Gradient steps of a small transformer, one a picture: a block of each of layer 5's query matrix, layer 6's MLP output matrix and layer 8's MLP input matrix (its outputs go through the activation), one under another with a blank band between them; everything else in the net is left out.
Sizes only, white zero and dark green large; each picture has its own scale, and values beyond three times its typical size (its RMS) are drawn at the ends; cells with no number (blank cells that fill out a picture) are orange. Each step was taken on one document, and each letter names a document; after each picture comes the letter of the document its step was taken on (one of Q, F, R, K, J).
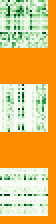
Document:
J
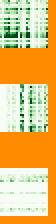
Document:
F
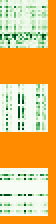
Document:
J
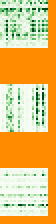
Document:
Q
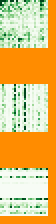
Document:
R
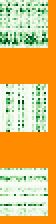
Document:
J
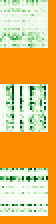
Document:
F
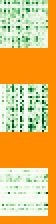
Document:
F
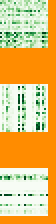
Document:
J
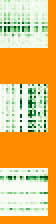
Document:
F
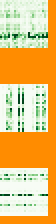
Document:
J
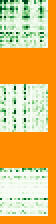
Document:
R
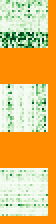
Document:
Q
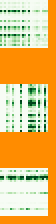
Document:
F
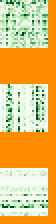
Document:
Q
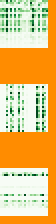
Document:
Q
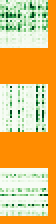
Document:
Q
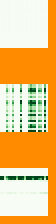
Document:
F
